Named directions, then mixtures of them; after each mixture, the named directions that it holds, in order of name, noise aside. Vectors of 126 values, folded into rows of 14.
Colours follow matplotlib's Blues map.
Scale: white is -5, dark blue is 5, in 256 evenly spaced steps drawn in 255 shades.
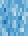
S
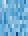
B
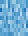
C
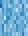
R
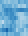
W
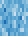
S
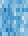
S, W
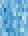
S, W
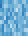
C, R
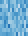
B, C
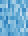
C, S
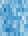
S, W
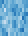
S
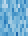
B, C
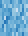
R, S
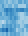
W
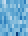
B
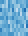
C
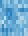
R, W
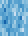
S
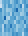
R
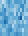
B, S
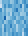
R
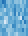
B, S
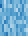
B, R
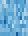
B, S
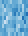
R, S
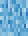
C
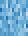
C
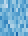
B, C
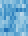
R, W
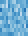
C
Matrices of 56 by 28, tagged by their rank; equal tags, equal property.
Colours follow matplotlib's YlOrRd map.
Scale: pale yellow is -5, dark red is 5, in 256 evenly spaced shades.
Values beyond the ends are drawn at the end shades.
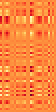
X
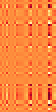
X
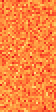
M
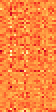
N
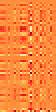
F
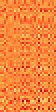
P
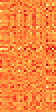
N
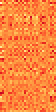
N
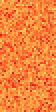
M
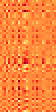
F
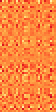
P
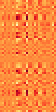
F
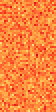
M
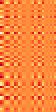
X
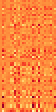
P
